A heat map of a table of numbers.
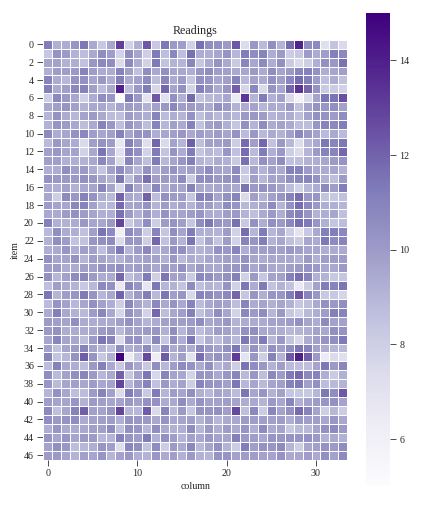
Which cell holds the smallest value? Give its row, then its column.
6, 8
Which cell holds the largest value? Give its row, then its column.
35, 8
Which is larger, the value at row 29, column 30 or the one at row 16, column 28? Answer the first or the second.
the first
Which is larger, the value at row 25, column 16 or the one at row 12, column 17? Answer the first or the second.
the first
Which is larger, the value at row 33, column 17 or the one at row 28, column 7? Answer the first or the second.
the second
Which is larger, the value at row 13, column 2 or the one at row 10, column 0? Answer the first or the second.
the second
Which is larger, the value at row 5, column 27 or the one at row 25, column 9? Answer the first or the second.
the first
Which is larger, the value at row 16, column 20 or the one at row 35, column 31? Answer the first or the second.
the first
